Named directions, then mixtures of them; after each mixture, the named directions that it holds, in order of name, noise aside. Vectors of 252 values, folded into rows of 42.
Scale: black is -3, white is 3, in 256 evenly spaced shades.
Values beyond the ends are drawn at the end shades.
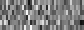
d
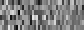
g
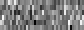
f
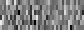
d, f, g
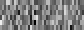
d, f, g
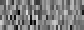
d, f, g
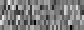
d, f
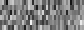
d, f, g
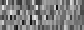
d, g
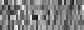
g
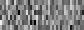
d, f, g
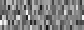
d, f
